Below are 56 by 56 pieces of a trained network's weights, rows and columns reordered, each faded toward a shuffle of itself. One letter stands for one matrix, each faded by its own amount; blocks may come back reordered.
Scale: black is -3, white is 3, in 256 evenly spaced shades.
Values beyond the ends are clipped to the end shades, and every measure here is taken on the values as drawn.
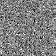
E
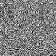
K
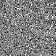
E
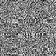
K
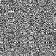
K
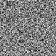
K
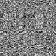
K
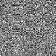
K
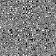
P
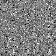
E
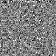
P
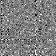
P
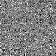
E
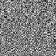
K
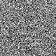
E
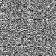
K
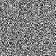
K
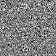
P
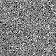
E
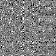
P
